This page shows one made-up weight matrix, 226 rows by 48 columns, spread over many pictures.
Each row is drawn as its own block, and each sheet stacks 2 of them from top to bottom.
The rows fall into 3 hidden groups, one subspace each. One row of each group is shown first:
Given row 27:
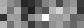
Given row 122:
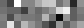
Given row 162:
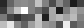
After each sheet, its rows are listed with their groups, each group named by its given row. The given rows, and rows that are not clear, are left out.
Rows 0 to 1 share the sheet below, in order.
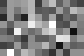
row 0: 122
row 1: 122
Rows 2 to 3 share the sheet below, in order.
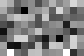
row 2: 162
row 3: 162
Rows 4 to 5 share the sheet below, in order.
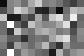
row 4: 162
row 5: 122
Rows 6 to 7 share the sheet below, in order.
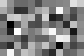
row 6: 162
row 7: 122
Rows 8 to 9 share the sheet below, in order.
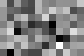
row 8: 122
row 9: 122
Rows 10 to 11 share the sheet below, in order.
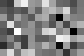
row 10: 122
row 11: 122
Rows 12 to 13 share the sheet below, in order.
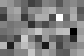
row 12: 27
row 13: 27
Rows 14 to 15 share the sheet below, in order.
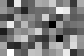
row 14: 122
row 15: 162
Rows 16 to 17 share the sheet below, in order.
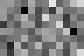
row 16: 162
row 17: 27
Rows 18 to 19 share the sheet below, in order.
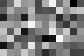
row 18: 122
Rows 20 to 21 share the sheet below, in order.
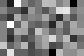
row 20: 122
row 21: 122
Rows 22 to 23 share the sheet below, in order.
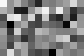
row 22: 162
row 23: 122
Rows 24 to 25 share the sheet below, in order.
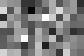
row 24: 27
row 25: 162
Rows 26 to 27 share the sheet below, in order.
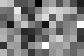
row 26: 27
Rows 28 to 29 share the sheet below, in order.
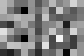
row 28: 162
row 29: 162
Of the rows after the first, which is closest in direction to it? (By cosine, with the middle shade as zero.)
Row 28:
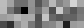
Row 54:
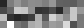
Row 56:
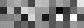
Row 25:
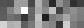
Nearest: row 56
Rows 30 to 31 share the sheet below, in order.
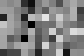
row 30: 27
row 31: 162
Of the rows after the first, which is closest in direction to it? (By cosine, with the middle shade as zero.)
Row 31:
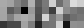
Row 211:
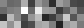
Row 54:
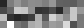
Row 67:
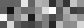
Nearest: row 67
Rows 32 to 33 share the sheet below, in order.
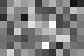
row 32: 122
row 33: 122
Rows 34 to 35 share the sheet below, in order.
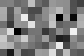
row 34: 27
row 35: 122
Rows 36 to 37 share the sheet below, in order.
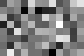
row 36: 162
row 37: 122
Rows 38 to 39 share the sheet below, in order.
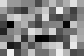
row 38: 162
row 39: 162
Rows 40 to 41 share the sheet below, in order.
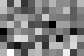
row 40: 122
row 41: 162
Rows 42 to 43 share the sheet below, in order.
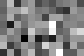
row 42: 122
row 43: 162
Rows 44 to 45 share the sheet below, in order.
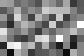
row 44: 27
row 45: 162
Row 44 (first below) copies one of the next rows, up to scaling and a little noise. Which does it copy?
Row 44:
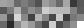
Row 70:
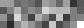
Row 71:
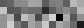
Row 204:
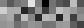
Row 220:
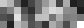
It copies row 70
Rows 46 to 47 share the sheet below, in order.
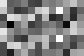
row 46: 162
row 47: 162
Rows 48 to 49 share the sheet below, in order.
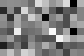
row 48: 27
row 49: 122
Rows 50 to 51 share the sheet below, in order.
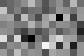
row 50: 27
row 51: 27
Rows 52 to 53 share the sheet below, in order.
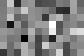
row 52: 122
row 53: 162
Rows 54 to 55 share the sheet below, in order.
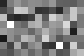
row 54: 162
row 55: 27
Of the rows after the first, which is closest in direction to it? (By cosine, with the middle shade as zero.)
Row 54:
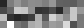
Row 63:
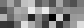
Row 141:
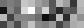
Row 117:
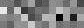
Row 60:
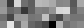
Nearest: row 141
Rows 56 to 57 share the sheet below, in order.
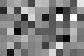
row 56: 27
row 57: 122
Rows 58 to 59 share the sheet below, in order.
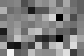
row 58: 27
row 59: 162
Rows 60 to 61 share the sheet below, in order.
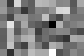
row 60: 122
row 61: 122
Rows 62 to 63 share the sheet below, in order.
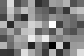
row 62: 122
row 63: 27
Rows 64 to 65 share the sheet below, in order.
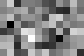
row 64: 122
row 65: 27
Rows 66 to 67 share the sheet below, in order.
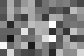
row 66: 122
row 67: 122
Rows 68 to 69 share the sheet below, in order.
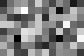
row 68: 162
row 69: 27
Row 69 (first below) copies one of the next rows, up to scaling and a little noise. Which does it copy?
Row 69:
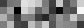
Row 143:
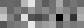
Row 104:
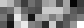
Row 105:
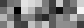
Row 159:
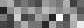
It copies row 105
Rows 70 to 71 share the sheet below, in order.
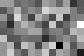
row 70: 27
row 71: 27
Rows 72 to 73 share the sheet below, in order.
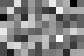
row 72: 122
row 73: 162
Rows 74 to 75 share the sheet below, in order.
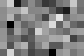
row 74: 122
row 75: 122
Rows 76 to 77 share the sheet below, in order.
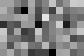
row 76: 162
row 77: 122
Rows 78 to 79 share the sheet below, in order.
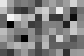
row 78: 162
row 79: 162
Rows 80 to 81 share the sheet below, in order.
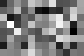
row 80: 162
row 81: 122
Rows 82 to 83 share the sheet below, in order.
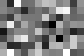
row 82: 122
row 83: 162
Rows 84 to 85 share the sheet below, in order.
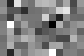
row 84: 122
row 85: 122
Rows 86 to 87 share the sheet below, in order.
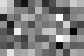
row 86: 122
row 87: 122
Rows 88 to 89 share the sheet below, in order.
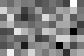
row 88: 27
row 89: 122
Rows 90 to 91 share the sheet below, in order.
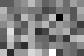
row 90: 27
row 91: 122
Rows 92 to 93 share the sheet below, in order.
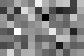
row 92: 27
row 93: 122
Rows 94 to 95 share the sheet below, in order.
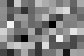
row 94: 122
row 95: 162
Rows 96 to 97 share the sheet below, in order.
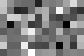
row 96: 162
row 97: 27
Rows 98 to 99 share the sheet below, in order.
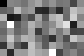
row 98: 162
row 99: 122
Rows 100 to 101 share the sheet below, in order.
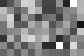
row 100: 27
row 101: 27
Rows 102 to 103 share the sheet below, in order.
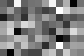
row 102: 122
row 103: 122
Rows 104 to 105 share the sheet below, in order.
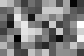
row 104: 27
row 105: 27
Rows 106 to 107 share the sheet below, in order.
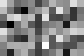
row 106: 162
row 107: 162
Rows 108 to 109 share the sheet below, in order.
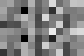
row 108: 162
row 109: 162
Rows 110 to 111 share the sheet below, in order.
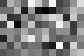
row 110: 162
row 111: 27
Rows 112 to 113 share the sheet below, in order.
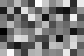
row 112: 27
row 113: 162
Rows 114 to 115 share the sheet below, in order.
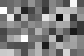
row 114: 27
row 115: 162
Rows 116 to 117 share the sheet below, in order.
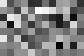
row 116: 162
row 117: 27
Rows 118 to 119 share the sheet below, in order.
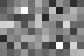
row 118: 162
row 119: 27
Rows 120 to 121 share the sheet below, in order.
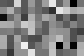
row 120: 122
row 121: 27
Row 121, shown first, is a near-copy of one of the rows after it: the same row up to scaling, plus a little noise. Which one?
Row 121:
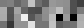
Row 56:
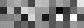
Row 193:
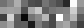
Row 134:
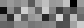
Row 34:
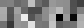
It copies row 34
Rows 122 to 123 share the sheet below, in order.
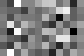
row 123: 122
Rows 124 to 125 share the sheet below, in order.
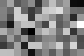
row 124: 27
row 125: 27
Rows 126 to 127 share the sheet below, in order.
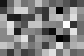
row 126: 162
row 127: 122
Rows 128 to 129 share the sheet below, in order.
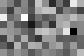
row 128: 122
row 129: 27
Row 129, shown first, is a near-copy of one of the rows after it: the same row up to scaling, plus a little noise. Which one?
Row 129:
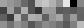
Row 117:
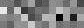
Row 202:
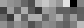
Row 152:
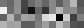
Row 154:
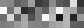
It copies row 202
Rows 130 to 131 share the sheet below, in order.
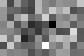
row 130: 122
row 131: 27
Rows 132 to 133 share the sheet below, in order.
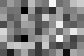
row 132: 162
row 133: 162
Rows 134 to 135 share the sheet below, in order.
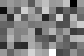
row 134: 27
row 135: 122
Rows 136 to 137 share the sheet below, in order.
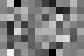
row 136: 122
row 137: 122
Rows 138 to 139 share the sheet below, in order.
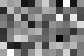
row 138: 27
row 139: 162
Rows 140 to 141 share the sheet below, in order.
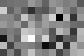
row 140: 27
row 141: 27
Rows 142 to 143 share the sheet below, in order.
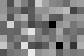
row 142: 122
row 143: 27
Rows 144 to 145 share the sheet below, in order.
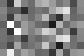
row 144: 122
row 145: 122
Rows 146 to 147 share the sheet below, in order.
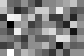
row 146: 162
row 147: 122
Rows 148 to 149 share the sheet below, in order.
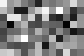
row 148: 162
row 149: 162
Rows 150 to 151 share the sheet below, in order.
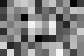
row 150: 122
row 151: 162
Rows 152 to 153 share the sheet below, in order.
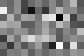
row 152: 27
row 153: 27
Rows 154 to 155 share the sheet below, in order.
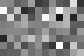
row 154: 27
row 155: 27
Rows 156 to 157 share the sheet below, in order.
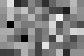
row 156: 122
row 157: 162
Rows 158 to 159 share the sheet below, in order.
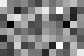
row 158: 162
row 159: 27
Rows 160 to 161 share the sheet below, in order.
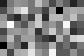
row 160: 162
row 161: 122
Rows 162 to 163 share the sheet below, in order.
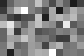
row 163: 122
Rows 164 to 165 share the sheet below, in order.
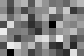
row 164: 122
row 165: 162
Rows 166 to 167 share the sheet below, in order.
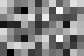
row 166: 162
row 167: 162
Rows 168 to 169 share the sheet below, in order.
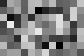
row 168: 162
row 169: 27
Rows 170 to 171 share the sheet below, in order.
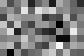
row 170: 162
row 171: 122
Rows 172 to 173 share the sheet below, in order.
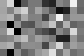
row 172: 122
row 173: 122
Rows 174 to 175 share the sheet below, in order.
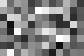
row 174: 162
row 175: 122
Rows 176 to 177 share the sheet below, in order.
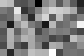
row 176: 27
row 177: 122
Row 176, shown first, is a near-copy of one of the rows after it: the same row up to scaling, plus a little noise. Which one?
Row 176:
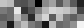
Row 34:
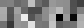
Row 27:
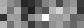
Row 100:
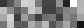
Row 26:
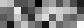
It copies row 26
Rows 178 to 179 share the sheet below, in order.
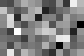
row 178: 27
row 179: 122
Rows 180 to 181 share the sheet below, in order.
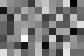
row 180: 27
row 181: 162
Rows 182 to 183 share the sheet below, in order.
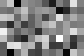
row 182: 122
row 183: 162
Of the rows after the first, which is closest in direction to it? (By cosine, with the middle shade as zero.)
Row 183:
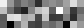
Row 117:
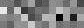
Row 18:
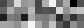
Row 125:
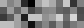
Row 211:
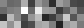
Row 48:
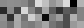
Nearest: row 117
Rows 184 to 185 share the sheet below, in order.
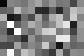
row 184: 162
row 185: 122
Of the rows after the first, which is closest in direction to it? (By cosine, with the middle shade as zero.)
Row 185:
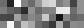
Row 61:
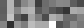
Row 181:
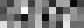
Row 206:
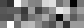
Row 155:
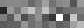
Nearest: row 206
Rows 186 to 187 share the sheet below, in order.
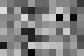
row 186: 27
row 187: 27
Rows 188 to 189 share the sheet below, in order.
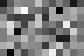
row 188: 162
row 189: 122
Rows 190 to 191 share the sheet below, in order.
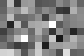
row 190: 122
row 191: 162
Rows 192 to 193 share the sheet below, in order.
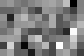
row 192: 27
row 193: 27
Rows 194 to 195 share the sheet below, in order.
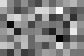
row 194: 162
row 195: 122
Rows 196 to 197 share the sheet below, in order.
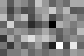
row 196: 122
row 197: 27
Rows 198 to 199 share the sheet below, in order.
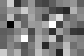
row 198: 122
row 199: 162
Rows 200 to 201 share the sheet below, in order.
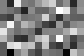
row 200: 122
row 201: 162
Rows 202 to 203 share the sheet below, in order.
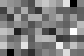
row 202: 27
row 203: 122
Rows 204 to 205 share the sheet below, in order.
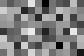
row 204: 27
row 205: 27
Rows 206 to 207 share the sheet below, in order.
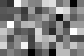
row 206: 122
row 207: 122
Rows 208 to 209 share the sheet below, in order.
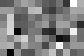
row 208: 27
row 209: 122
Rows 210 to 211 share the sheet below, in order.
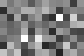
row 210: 27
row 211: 162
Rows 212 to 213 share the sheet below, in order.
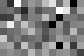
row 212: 122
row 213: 27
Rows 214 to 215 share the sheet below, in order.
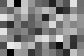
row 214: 122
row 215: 162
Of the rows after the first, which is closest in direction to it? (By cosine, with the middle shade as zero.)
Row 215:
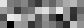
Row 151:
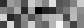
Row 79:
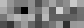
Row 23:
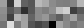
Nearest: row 79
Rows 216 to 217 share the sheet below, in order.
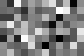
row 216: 122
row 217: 27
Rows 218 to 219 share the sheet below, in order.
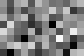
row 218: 122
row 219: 162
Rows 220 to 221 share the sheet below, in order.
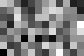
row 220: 27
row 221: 162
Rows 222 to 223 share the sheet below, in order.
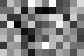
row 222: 162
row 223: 27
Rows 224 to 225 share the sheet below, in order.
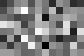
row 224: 162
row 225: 27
